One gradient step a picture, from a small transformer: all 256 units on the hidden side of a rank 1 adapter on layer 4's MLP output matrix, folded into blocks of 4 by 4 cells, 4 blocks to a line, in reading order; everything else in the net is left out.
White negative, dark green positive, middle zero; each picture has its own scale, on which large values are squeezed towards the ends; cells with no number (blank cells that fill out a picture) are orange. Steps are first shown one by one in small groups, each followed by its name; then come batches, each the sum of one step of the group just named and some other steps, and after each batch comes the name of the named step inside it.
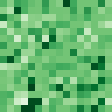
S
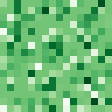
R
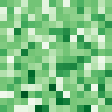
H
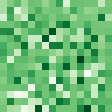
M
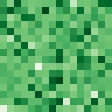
R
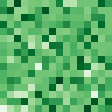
M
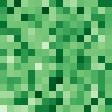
H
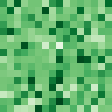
H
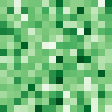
H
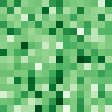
H
